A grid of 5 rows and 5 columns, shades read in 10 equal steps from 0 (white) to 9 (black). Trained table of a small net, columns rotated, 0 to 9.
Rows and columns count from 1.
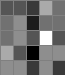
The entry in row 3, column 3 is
6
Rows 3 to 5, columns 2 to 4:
4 6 0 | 6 9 4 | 4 7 4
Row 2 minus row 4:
2 -2 -1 1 1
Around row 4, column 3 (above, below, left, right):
6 7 6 4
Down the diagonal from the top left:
6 4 6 4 7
